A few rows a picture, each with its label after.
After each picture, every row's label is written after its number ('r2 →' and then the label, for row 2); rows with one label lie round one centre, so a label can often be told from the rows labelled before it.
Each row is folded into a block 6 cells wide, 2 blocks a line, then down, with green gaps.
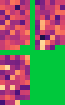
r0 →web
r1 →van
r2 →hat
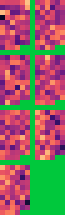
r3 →hat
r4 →web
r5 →van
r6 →web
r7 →web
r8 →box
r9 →box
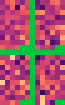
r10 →web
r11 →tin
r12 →web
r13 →van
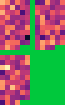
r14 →box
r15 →van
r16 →hat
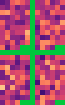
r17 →tin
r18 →van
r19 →hat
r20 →van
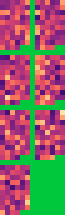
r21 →tin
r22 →hat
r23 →van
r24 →box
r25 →van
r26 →hat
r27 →tin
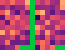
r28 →hat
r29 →hat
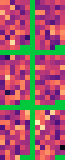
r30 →box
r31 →tin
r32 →van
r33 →tin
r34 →hat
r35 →box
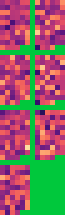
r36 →tin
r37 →hat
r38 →web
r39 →hat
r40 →tin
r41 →van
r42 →tin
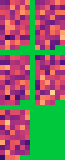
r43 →van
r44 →tin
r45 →tin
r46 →van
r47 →hat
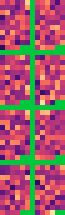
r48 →hat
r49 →web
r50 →tin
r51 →van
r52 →hat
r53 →web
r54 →tin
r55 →hat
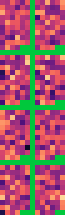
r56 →van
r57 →hat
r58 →hat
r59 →hat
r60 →box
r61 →van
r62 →hat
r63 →tin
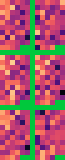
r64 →box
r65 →hat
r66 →box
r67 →box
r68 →box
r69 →van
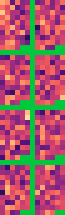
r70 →box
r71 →van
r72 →van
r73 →web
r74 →hat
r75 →van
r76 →van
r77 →web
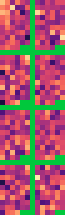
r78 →box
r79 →tin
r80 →hat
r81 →web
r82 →tin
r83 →web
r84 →hat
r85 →van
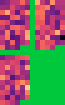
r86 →tin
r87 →box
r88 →tin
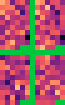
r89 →box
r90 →box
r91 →tin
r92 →web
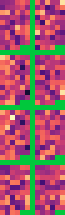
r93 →tin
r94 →hat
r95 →box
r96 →tin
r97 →box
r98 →van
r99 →tin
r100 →tin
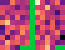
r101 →van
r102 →box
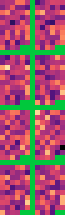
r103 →tin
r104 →tin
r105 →tin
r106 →tin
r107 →web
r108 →box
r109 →tin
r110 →tin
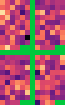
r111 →box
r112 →tin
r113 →tin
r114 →hat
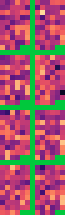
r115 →tin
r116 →tin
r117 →tin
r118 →box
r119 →van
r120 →tin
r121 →web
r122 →tin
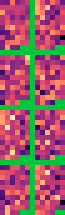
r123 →van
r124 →box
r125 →hat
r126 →van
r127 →box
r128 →hat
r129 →van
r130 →box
